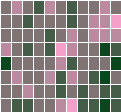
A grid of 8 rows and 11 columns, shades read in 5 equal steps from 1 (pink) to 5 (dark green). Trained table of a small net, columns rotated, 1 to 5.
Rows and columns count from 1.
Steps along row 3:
same same same up down down up down same same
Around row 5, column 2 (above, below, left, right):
3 2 5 3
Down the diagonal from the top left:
3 3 3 3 3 4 3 4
